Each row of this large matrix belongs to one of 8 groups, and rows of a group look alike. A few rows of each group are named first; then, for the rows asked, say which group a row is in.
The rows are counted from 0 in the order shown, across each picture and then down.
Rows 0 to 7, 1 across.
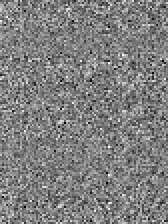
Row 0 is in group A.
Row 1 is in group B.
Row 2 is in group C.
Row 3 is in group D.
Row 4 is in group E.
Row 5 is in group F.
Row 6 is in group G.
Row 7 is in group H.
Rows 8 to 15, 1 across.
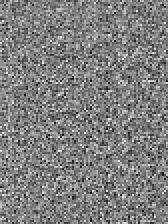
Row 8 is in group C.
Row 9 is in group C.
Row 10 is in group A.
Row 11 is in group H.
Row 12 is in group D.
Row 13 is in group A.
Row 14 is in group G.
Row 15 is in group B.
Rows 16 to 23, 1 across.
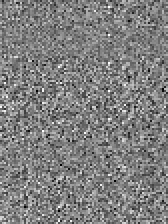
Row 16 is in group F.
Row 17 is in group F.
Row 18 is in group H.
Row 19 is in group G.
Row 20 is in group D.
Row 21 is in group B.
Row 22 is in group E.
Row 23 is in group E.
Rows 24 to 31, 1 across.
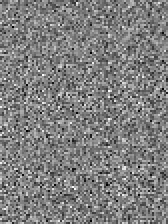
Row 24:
D
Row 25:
G
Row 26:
E
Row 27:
E
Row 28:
D
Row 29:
B
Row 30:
B
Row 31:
D
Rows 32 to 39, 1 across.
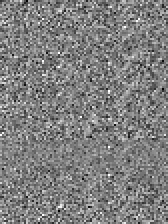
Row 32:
E
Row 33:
D
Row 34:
G
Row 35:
G
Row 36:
C
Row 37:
F
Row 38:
F
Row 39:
E
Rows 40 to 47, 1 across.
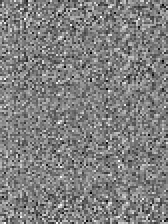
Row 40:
E
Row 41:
H
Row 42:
G
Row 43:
G
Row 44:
H
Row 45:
A
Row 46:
C
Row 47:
H
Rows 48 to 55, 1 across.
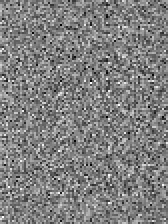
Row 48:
B
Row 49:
C
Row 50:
B
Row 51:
H
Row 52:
G
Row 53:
A
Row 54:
D
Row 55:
C
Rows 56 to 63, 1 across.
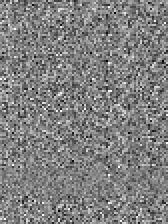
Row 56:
C
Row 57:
H
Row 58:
G
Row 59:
H
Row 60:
A
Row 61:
A
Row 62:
F
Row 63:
E
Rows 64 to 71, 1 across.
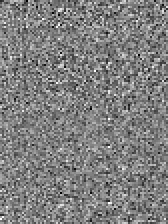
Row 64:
E
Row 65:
A
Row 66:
H
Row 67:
D
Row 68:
F
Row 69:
C
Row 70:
B
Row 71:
C
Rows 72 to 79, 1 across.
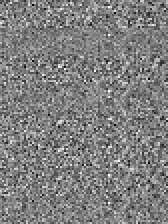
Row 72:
C
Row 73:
F
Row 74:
H
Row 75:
F
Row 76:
E
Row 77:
H
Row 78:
G
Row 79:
F
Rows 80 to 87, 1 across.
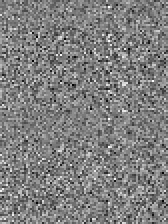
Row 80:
F
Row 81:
H
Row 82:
B
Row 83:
B
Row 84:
F
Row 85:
E
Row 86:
C
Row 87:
G
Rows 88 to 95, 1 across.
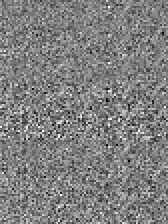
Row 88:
F
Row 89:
G
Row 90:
C
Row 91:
C
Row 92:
E
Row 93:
F
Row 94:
A
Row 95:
E
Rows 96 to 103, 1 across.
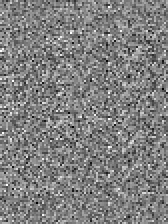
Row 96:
C
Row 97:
C
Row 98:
G
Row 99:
G
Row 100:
C
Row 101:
D
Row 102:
A
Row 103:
G
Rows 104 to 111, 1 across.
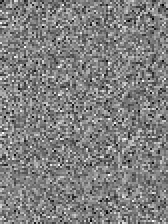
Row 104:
G
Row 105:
E
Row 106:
G
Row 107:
A
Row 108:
C
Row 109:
D
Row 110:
C
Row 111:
B
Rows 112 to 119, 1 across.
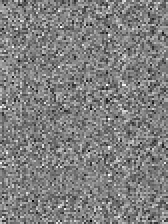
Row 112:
A
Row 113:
G
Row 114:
A
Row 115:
B
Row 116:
F
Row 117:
G
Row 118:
F
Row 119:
H
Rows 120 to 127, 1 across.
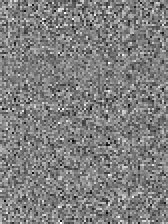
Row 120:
H
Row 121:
D
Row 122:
F
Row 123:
D
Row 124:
A
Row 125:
B
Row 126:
C
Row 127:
A
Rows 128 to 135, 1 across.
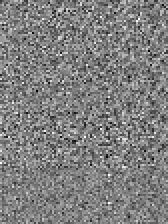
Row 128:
E
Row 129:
H
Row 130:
D
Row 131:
G
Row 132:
B
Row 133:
B
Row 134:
F
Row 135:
F
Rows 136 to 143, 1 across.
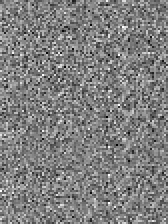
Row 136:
B
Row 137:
A
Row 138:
E
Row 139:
H
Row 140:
G
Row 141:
F
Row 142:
G
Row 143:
C
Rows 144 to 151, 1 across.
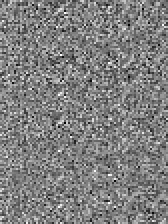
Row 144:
H
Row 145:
A
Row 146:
D
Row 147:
H
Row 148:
E
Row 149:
A
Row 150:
C
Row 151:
C
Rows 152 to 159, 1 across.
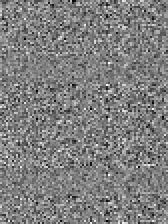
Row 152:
B
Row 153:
H
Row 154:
F
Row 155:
B
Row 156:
G
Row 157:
A
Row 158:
F
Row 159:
B
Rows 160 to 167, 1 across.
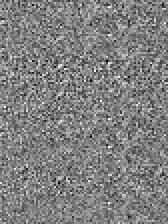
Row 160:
C
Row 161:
C
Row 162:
H
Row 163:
E
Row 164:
C
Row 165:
F
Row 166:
E
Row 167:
F
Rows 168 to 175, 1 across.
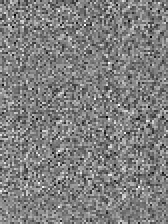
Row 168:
D
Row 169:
D
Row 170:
F
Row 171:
H
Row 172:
G
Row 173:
E
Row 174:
E
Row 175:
A
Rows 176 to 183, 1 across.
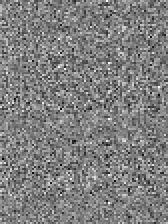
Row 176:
B
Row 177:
A
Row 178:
H
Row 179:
D
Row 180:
C
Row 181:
B
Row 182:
C
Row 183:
F
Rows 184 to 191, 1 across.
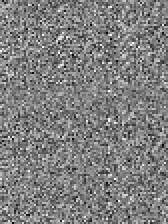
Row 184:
H
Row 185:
E
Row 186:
H
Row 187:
C
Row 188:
D
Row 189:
G
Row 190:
B
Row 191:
D
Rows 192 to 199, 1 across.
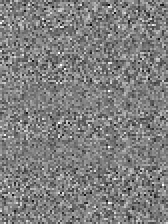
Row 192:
C
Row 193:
D
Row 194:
H
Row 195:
F
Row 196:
E
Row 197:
F
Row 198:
D
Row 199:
F
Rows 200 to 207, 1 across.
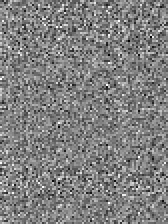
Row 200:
H
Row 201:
A
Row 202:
C
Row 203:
B
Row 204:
E
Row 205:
G
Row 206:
E
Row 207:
G
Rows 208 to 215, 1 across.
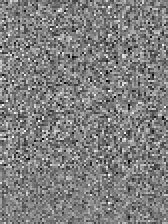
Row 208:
H
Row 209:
D
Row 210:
B
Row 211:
C
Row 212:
G
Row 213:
D
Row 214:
F
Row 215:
F
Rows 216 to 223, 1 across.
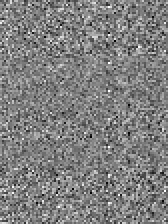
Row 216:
C
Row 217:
C
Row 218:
C
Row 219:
F
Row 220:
D
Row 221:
F
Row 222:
G
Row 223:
G
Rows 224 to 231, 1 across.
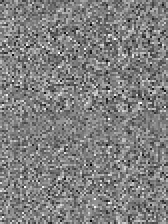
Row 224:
G
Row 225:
D
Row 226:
A
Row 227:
C
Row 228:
F
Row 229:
H
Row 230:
E
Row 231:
C
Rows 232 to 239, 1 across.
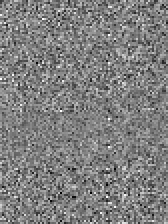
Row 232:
E
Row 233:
C
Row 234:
G
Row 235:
A
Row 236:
F
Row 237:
C
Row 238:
B
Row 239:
B
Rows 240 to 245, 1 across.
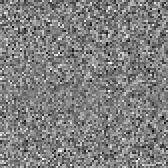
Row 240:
D
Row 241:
A
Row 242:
C
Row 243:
F
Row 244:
G
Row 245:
E
